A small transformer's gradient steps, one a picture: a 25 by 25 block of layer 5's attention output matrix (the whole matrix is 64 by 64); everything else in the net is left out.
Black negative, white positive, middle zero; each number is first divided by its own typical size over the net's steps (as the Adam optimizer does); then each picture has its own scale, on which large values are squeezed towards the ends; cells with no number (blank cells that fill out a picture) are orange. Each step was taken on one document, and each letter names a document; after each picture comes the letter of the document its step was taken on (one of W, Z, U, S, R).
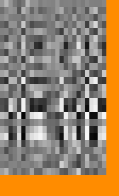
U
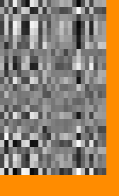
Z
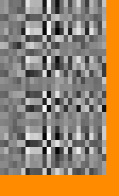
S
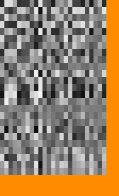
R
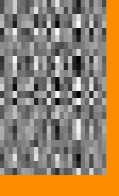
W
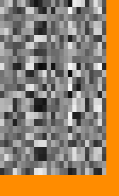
S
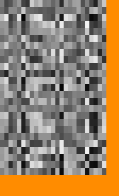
U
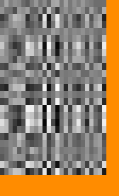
S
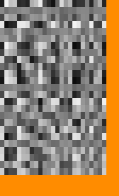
R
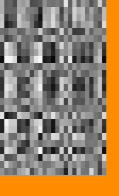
R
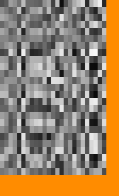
U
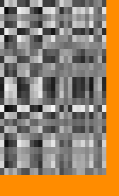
R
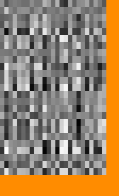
Z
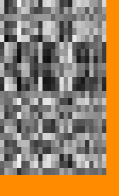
R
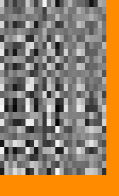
S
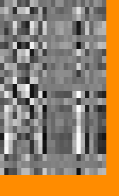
Z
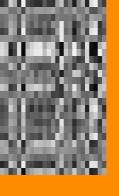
U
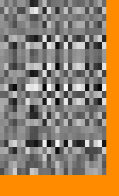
S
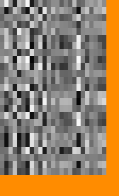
Z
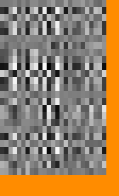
S
